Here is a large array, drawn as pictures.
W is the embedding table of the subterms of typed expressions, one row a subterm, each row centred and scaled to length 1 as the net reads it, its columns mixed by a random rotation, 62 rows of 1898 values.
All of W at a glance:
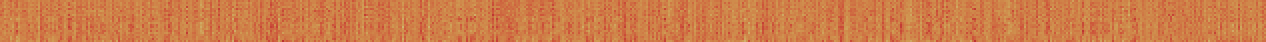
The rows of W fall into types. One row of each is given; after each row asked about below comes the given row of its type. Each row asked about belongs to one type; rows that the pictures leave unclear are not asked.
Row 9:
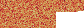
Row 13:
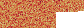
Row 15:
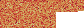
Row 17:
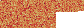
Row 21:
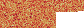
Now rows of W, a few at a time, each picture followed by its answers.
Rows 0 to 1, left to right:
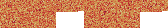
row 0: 13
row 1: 15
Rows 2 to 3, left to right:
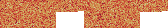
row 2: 15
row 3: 21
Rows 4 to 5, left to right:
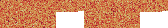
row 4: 15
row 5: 17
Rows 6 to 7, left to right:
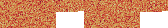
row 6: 13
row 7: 15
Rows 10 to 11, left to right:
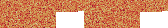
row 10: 15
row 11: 13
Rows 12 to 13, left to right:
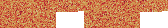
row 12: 15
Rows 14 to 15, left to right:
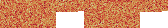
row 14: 21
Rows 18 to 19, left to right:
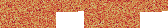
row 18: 13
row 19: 15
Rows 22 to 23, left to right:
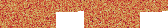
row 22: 17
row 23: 15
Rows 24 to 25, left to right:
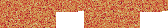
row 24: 15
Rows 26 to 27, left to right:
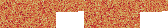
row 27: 17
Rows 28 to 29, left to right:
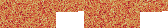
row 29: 21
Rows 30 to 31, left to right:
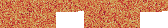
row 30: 17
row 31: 21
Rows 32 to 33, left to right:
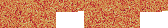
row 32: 21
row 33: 13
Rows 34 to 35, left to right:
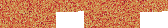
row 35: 13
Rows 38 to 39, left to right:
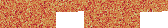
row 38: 21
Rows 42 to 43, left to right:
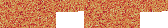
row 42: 13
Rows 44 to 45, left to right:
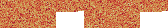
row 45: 9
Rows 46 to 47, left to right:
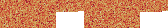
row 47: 15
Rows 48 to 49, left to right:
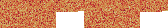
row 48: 13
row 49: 13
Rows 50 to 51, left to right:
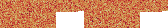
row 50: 17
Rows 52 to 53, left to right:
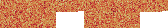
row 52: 21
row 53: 17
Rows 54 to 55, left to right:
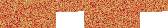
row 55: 13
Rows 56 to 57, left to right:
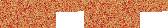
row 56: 17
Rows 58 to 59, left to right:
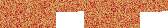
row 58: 21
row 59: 17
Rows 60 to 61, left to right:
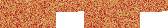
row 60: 21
